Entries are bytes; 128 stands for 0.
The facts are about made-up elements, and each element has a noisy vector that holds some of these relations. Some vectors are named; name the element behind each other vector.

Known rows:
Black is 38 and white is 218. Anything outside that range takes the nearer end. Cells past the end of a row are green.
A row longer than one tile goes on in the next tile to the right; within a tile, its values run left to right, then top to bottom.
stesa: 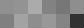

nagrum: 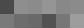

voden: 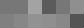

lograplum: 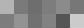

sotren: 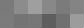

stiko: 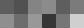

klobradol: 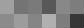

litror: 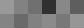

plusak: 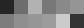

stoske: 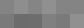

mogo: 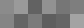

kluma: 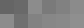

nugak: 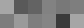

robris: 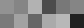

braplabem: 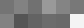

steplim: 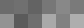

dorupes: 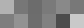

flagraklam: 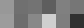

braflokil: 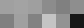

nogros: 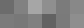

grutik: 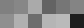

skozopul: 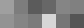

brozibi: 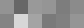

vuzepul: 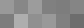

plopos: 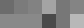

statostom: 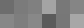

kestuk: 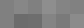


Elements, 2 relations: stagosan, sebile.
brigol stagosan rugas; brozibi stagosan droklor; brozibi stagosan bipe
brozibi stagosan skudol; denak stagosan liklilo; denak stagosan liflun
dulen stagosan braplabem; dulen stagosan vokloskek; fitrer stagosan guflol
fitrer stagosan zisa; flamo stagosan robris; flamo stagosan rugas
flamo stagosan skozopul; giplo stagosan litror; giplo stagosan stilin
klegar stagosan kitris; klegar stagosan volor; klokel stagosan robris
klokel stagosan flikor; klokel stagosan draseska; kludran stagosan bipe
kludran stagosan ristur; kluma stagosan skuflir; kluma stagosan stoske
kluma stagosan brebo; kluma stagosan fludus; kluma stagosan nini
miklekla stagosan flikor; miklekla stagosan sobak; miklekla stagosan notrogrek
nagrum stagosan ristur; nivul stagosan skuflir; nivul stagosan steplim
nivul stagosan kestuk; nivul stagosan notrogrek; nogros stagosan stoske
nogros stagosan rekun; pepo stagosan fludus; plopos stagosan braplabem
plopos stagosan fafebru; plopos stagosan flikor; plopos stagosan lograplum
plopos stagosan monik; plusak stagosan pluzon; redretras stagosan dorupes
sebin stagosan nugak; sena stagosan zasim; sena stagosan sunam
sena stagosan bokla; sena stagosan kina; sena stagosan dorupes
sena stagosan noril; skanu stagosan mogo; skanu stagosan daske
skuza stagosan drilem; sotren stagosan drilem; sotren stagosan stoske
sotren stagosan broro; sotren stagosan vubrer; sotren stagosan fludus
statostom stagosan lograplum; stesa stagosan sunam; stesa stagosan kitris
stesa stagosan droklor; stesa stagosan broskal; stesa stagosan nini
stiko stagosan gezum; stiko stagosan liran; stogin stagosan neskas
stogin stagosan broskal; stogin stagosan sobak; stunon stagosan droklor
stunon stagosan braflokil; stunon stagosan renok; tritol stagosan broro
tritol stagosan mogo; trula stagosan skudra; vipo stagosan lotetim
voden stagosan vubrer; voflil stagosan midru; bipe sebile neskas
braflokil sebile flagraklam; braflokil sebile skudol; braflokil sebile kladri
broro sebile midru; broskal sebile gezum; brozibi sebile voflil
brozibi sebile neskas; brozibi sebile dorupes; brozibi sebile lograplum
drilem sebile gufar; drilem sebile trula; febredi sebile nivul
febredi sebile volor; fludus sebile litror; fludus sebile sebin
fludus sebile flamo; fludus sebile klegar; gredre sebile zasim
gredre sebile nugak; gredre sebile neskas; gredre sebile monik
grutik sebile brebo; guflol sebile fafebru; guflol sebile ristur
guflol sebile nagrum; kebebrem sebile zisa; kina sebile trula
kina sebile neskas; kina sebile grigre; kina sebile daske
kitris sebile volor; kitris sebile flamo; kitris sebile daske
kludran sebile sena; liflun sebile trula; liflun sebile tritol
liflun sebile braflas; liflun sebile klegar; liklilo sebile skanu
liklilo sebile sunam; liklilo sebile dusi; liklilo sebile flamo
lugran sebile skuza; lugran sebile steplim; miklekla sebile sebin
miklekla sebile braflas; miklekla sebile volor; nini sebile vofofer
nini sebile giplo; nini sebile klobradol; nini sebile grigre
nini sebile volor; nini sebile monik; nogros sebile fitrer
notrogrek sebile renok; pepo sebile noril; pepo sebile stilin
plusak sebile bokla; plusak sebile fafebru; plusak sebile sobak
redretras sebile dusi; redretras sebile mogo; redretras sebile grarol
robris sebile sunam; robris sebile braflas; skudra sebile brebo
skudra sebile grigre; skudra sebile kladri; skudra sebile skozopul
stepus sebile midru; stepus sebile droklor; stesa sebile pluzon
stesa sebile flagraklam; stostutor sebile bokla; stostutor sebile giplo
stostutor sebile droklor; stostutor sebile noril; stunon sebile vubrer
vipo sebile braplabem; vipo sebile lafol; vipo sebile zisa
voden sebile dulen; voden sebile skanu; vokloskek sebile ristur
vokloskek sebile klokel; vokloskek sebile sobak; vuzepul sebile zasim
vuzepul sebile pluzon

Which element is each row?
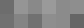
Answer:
broro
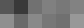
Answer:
denak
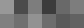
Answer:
sebin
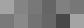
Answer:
gufar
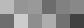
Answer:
kina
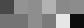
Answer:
vokloskek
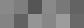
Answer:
pluzon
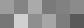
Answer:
gredre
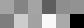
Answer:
nini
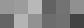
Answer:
miklekla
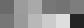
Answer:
skudra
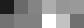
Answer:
guflol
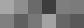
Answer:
sunam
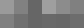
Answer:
lotetim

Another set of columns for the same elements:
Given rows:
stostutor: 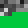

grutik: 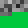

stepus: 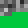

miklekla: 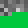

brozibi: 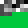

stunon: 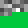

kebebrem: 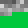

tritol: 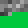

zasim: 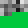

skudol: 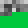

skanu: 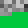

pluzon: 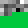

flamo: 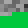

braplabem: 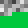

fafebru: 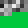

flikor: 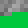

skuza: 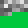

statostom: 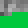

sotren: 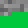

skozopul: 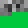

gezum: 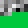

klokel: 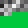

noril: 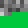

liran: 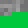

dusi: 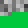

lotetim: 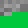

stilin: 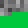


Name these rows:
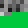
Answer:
giplo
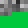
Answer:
neskas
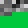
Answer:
bipe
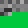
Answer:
trula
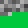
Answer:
braflas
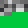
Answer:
liklilo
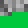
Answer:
mogo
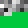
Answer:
sena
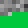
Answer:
litror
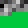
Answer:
plusak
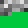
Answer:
steplim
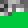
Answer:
redretras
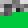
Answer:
flagraklam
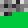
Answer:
vuzepul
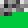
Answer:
stesa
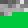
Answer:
vipo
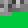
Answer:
midru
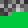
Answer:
liflun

